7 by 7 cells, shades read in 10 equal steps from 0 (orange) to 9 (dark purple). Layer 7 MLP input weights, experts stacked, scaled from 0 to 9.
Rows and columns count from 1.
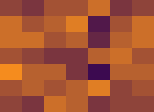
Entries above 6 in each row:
0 1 1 0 1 0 0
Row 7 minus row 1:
0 0 -2 -1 4 -1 0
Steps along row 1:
up down same down up down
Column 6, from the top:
6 4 3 2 3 5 5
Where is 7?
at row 3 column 5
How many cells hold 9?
1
